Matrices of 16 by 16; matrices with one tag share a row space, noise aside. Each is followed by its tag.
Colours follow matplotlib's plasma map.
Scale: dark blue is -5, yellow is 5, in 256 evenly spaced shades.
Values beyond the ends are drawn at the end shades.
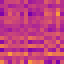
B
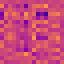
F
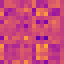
F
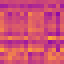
B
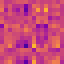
F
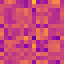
F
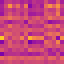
B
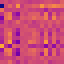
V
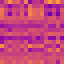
B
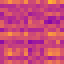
B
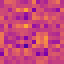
F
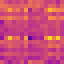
B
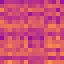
B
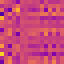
V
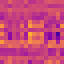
B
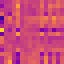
V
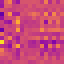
V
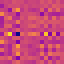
V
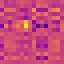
F
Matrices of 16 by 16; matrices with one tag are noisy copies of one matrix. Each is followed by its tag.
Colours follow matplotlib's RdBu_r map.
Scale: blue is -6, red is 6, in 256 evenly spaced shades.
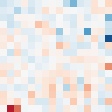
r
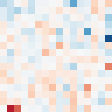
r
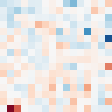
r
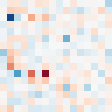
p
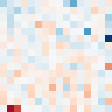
r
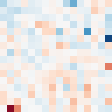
r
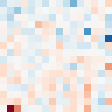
r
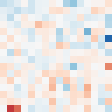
r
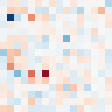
p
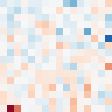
r
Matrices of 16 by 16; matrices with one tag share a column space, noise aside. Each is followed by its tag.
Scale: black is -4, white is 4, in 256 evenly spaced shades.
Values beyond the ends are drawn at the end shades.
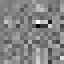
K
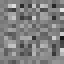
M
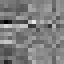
K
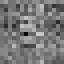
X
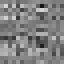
M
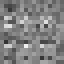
K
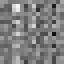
X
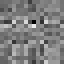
K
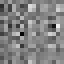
X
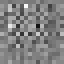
X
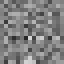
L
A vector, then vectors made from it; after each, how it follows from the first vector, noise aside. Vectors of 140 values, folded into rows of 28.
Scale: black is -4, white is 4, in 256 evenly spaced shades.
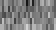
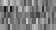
wrapped around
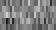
wrapped around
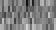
copied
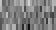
reversed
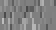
partly zeroed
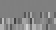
partly zeroed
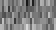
copied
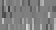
partly zeroed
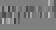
partly zeroed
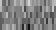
reversed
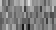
reversed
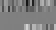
partly zeroed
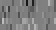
partly zeroed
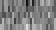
copied
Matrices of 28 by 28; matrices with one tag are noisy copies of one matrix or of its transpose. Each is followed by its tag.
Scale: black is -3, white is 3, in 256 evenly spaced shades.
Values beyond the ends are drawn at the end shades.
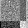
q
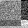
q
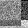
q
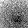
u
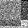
q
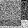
q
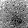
u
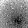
u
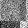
q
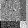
q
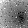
u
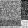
q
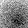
u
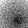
u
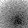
u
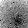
u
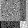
q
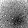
u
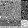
q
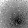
u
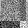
q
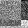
q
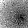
u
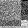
q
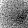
u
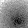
u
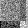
q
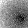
u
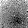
u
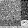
q
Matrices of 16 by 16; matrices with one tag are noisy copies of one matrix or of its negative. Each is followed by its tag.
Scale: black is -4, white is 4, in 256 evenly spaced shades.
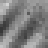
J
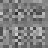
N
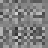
N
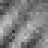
J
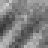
J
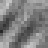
J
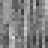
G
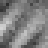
J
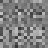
N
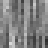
G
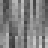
G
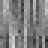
G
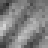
J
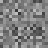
N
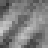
J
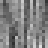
G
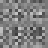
N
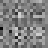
N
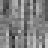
G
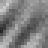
J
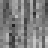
G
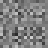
N
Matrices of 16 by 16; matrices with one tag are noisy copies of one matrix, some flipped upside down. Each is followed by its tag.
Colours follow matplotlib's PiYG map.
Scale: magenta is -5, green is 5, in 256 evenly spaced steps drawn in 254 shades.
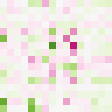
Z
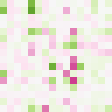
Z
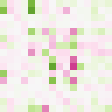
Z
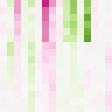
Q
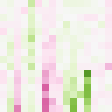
Q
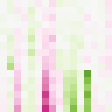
Q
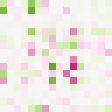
Z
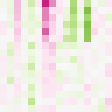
Q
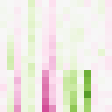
Q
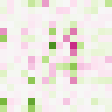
Z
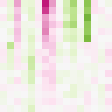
Q
